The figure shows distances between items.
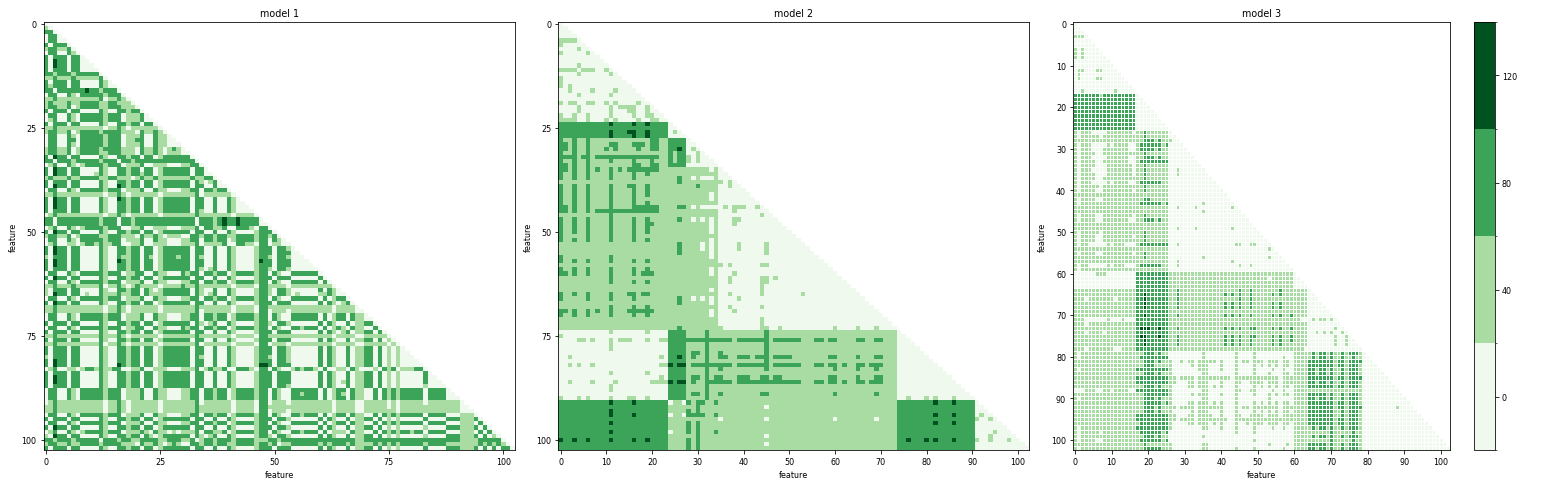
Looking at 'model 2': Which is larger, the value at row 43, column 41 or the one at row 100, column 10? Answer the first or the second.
the second
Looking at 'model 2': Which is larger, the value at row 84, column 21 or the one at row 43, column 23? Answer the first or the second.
the second
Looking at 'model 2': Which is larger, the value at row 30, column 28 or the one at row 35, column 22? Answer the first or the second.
the second
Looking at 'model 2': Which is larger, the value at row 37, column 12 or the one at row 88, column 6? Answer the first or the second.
the first
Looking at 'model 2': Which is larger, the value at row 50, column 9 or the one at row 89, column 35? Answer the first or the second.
the second
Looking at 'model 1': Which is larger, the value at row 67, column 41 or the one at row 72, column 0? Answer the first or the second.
the second
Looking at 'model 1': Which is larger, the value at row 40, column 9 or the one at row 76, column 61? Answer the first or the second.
the first
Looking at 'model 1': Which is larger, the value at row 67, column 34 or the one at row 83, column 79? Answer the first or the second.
the first
